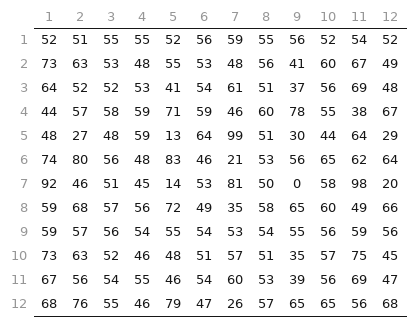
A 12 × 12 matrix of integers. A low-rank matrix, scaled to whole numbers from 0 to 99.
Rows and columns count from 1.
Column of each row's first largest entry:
7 1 11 9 7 5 11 5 1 11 11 5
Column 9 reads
56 41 37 78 30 56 0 65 55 35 39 65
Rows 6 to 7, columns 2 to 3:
80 56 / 46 51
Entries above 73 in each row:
0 0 0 1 1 3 3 0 0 1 0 2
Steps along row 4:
up up up up down down up up down down up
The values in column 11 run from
38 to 98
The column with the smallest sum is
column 9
